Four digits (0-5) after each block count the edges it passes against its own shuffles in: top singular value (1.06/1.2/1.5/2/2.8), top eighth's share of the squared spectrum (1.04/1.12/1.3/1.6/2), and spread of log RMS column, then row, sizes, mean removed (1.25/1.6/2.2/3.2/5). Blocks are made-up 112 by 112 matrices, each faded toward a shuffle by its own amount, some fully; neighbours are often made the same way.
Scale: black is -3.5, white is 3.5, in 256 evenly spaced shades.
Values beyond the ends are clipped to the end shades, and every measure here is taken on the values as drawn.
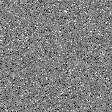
2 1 0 0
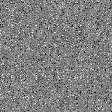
3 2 1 1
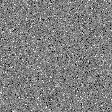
0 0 1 0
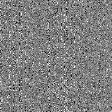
1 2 3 0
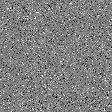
2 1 0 0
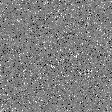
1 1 0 0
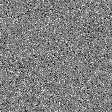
2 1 0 0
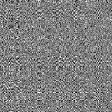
5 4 3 3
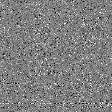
2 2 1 2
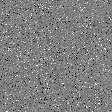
0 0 0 0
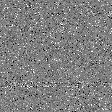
1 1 0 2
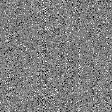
1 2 3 0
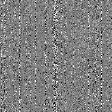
2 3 4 0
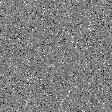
0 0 0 0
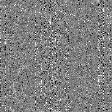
2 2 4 0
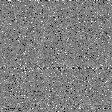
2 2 0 2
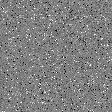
0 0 0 0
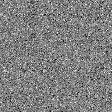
1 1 0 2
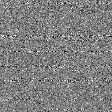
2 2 0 4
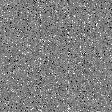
2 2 1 0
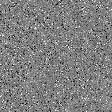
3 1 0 0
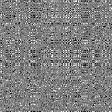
5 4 3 3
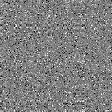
4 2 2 1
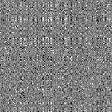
5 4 3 3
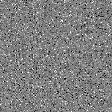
4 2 1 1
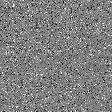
3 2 0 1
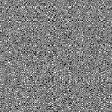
5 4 3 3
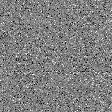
3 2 0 1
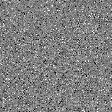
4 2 1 1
